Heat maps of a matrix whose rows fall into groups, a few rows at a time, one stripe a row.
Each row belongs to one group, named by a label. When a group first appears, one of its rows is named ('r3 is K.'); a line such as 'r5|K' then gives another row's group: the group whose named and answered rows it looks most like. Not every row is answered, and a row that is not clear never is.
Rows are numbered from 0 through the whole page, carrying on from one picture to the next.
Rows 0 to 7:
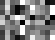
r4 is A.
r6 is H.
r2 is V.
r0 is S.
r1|V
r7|V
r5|H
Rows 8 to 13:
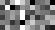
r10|H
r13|S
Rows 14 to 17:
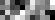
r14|V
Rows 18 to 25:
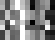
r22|H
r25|S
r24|S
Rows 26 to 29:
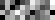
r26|V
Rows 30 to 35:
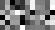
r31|V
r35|H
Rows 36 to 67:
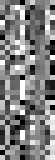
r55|S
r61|V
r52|S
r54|H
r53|S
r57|H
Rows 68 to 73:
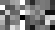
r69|A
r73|H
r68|H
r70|S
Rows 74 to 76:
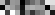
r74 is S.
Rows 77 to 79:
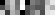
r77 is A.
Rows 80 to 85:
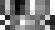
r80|V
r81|V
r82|V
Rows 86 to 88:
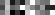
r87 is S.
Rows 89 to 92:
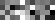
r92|S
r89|H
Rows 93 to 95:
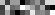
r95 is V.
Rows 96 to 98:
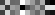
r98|S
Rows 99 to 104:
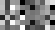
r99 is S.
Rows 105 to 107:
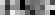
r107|H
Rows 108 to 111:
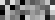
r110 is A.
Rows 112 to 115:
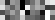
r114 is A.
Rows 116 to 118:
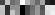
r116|S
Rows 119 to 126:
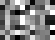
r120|A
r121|V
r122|S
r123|S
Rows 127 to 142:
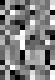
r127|A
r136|H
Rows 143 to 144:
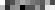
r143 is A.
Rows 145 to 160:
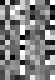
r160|V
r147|H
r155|S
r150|S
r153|S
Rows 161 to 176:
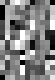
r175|A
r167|S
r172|S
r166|V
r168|S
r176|A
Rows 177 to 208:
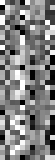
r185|H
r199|A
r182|V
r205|S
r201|H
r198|H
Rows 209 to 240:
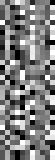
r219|V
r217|S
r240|V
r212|V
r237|S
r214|V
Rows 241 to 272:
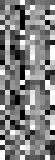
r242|V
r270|S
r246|H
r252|V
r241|H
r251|V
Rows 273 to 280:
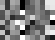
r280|S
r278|A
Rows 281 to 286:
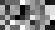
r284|V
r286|S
